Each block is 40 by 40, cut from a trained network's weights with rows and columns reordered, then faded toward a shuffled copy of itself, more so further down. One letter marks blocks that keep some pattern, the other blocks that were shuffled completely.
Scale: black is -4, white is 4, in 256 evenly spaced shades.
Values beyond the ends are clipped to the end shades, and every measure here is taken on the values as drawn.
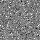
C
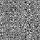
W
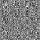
W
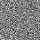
W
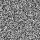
C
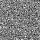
C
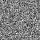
C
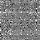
W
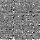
W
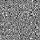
W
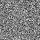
C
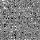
W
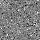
C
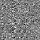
W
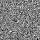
C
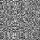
W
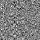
W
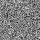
C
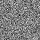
C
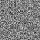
W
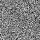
C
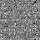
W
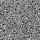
C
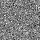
C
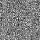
W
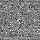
W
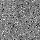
C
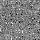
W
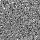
C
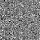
W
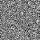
W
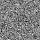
C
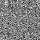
W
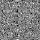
W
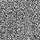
W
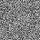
W
